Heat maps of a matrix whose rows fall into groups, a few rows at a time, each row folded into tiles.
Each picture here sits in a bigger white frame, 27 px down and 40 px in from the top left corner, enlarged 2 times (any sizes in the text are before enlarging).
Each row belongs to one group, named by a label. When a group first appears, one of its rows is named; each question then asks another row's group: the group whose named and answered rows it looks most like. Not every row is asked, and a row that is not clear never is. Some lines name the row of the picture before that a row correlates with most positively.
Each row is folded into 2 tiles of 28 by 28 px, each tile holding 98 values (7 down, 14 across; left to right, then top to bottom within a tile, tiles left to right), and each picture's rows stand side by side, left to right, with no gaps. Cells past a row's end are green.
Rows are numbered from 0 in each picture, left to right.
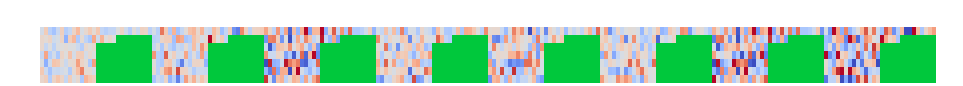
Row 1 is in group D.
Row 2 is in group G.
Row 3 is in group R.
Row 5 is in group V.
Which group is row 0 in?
V
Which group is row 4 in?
R
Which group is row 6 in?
G
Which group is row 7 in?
D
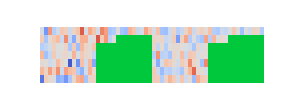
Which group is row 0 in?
D
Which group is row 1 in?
V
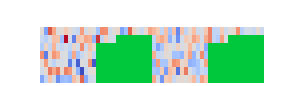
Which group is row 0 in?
D
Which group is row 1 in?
G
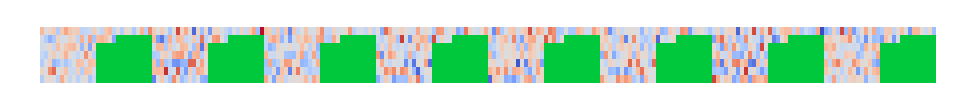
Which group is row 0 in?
R
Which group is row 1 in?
R
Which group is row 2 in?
G
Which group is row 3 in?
D
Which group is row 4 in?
D
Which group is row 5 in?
V
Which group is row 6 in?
G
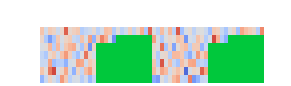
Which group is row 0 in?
R
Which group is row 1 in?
R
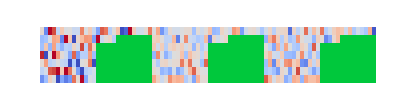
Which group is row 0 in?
D
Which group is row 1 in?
V
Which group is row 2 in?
G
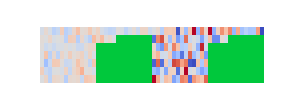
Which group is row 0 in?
V
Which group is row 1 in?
G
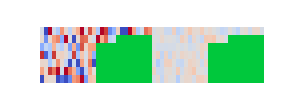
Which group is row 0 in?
D
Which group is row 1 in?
V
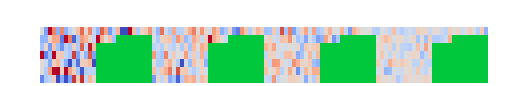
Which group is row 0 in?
D
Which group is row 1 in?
D
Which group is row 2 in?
R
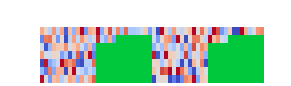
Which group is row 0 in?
G
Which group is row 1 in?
D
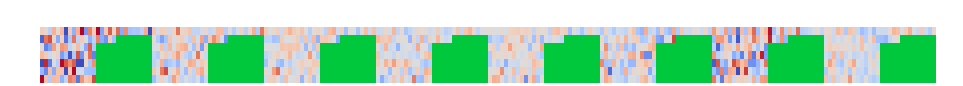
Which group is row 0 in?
G
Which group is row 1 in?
R
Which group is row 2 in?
R
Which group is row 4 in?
R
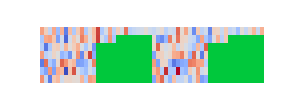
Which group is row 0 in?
G
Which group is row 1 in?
R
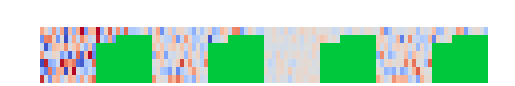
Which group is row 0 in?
G
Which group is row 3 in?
V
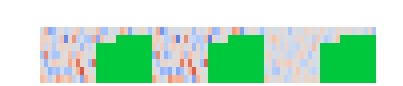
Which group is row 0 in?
V
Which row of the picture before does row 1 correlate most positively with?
3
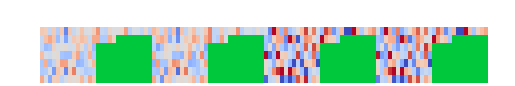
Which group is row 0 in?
G
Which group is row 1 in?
G
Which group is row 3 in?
D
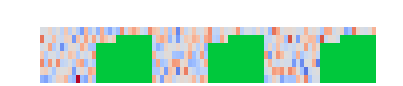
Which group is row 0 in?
R
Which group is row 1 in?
G
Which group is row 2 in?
D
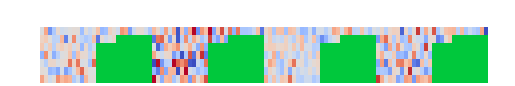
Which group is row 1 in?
G
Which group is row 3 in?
G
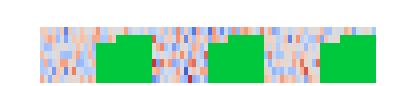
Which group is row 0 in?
G
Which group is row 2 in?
V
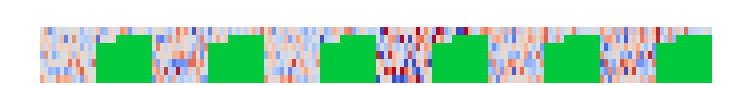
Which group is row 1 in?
R
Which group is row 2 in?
V
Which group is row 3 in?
D
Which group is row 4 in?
G
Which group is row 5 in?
G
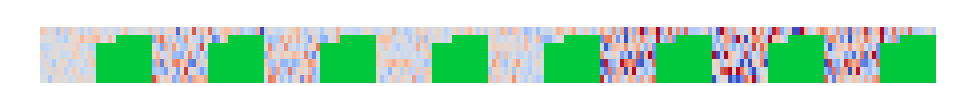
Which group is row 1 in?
G
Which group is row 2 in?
R
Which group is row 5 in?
G
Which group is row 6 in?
D
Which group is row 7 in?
G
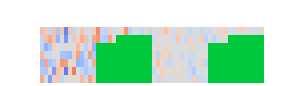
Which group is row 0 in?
G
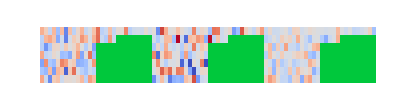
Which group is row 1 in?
D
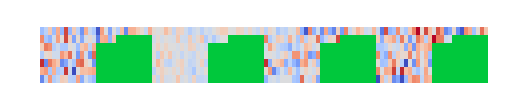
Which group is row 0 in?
R
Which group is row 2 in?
R
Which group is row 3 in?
D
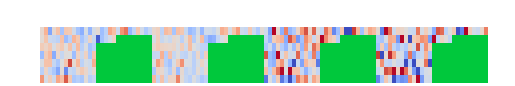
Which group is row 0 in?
V
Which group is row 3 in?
D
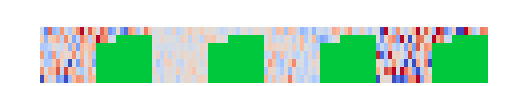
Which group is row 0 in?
D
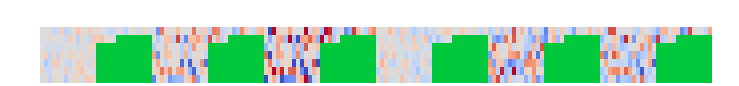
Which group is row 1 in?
D
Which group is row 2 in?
D
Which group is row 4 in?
R
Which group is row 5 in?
D
